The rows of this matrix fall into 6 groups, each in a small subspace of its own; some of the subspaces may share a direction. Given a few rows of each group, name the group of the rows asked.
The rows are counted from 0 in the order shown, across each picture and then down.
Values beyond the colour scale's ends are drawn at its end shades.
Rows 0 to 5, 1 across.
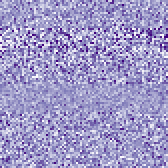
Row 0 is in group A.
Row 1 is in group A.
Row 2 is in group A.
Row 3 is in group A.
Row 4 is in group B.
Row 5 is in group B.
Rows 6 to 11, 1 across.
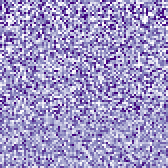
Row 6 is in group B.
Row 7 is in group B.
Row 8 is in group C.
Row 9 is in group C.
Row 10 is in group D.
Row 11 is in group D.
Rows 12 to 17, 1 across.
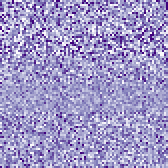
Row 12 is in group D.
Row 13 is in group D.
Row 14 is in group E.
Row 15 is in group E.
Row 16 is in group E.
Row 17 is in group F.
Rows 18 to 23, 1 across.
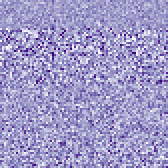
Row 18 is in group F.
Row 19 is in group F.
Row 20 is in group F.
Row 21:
B
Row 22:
A
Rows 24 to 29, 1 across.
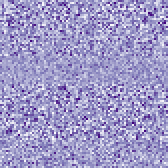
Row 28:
F
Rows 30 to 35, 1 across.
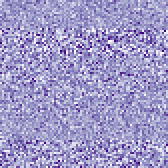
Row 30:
C
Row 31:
E
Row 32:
B
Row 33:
B
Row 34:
E
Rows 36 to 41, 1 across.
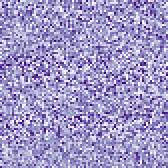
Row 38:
A
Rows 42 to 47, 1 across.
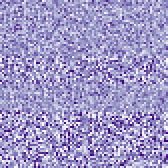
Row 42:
D
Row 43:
D
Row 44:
D
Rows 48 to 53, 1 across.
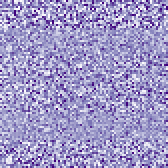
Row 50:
A
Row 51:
A
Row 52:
A
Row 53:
F
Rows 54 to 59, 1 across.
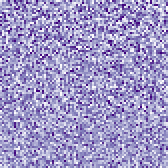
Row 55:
D
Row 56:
D
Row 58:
C
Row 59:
C
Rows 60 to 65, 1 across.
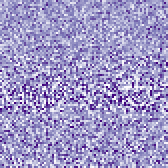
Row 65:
F
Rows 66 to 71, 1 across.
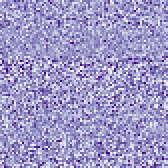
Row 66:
A
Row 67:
E
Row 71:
B
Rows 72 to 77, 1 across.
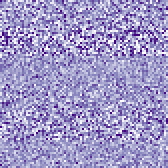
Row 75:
B
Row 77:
C
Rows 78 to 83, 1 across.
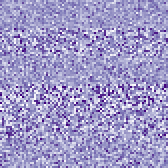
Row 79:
C
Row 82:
B
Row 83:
C
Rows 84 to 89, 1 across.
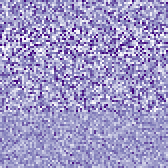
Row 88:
F
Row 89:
D
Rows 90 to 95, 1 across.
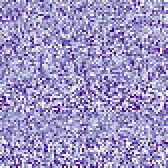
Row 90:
A
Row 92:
B
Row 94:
F
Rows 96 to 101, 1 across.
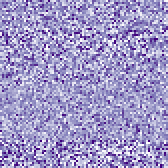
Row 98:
F
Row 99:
D
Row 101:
E
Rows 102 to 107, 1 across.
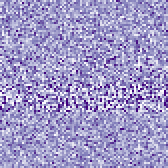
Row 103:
E
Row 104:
C
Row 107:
C
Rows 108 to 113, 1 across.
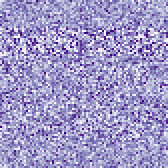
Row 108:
C
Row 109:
C
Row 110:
E
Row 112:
C
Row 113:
C
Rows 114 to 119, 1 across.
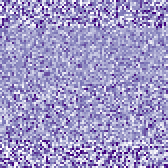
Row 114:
F
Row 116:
A
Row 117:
C
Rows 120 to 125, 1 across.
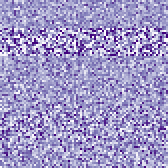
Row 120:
C
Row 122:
B
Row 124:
B
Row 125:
E
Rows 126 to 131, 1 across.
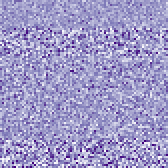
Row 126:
D
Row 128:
D
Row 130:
F
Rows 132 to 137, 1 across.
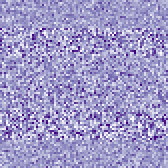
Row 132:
B
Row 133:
D
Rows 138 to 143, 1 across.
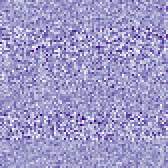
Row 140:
B
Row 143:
A
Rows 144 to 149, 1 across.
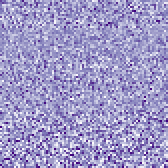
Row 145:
B
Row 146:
F
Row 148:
A
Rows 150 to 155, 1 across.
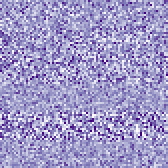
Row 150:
E
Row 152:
A
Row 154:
E
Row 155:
B
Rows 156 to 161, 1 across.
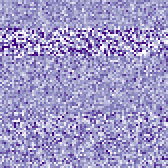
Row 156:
B
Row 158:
D
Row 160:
C
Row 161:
B
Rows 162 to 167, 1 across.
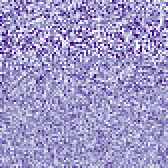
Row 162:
A
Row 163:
E
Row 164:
F
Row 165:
D
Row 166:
C
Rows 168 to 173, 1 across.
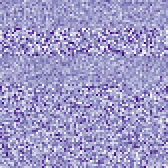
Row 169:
D
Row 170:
A
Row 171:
D
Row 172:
C
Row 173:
E
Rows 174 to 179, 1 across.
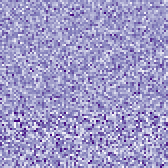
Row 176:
A
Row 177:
C
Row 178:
C
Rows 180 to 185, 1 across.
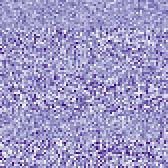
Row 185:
E
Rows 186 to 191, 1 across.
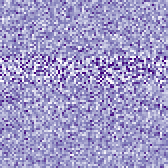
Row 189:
A
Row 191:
E
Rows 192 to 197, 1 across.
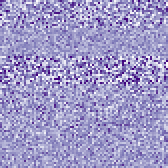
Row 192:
C
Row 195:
F
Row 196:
E
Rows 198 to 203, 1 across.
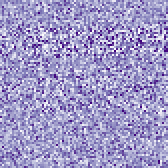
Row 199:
A
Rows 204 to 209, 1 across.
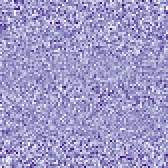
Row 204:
C
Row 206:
F
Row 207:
E
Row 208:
F
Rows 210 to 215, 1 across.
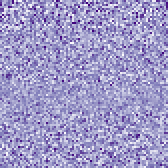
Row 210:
D
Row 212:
F
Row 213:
A
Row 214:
A
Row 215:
D
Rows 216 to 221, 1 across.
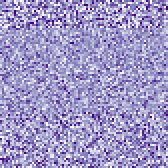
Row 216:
C
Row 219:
B
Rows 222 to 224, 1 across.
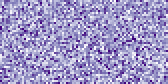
